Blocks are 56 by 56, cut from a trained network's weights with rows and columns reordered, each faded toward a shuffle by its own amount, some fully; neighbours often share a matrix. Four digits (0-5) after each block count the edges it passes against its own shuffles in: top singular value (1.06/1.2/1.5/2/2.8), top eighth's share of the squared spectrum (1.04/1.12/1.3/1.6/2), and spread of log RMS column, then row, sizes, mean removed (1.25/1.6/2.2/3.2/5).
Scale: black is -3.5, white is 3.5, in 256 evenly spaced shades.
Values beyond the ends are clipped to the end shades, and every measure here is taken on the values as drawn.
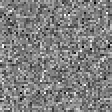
0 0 0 0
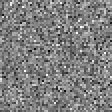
0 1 0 0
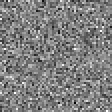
1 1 0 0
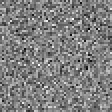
2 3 1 1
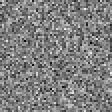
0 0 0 0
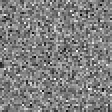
0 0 0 0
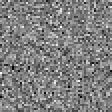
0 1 0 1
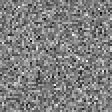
2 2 0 1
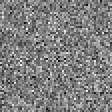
2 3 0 1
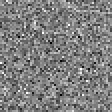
0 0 0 0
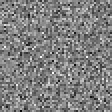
1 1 0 0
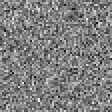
2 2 1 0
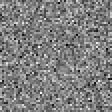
0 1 0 0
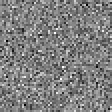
1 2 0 0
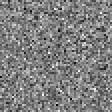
1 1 0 0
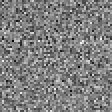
3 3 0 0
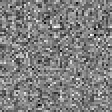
3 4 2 1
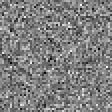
2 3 1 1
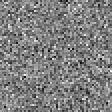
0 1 0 0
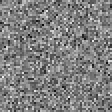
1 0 0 0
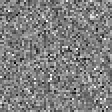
1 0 0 0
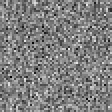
2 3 0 1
